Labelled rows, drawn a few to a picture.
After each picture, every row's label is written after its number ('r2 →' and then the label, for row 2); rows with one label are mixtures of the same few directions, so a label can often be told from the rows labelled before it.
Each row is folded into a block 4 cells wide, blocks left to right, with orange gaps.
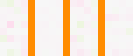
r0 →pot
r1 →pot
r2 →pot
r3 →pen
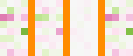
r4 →pen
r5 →pen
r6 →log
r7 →pen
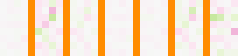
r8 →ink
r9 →log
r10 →log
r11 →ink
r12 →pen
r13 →log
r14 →pen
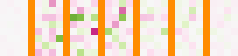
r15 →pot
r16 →ink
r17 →pen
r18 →log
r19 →pen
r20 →log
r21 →log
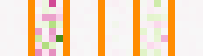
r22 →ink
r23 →ink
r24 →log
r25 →pot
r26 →ink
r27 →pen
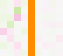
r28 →log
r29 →ink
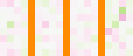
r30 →pot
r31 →pot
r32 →ink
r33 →log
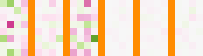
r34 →pot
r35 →ink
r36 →ink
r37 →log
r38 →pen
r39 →log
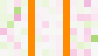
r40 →log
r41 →pot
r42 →ink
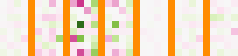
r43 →ink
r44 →ink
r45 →pot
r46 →pot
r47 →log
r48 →ink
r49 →pen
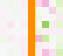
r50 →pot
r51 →pot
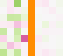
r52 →ink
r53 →pot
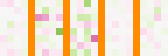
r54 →pot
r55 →pen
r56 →ink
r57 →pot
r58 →log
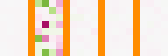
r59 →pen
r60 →pot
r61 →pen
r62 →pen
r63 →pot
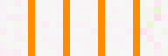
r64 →ink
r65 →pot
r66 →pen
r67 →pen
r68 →log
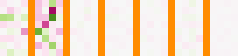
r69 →pen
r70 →log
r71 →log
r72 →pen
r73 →pot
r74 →ink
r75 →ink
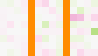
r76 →pot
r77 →pot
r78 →pen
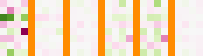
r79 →pen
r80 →pen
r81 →pot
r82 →ink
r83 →ink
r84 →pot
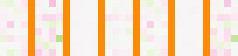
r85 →pot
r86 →ink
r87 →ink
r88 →pen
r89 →pot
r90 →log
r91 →ink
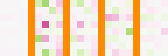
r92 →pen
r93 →pot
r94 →pot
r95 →pen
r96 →pen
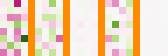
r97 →ink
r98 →ink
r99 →pot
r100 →pot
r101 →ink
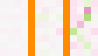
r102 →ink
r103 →pen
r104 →log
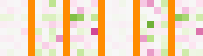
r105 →pen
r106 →ink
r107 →pen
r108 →ink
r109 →pot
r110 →pen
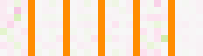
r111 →log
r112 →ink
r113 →ink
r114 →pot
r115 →ink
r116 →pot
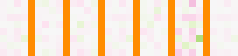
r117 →ink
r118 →pot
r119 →pot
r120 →ink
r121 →log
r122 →ink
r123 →ink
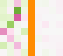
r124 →log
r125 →pot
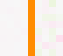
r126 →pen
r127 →ink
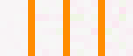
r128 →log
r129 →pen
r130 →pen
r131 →log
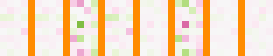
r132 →pen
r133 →pen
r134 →pot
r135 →pen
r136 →pot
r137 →pot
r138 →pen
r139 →log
